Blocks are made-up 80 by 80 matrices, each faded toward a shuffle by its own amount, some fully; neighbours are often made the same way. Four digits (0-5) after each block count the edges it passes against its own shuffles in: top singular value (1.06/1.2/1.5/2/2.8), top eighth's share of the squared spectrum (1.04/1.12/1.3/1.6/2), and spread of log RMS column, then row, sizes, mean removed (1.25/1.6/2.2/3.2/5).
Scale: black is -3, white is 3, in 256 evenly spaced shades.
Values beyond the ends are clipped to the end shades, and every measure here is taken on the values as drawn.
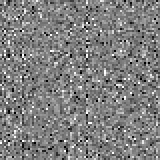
4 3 2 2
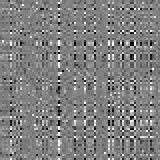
5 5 4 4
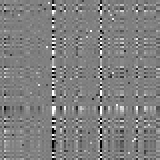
5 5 4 3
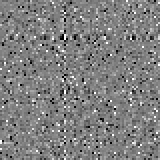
4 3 1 1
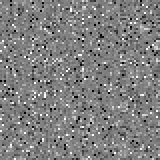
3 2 0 0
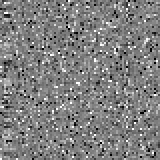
3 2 1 0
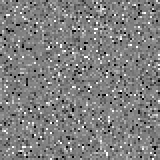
1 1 0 0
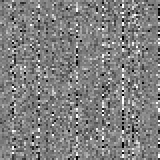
2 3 4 0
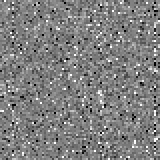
2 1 1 0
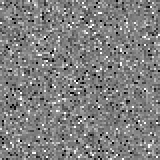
0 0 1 0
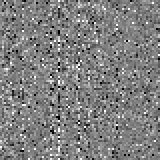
2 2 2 0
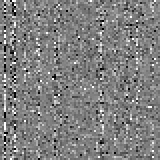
2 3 3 0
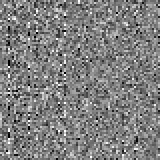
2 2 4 0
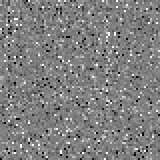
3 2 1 0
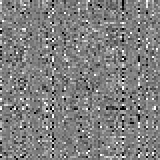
4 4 3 2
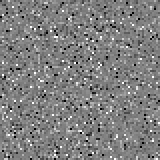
1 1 0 0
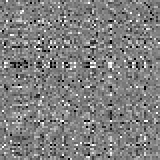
4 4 3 3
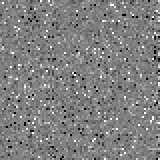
2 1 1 0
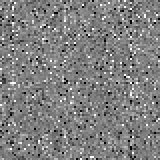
3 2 1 1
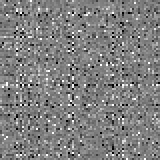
4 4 3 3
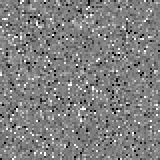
1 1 0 0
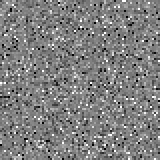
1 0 0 0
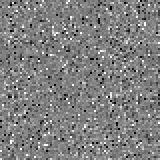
2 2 1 0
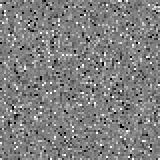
0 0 0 0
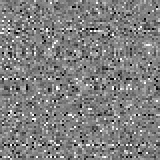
4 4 1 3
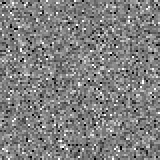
2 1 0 0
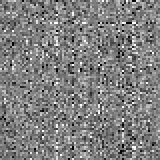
4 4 3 2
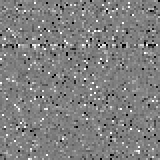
3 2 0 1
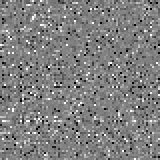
3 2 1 1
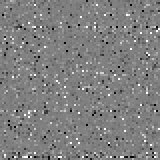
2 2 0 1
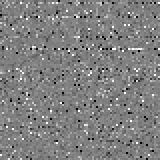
2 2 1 2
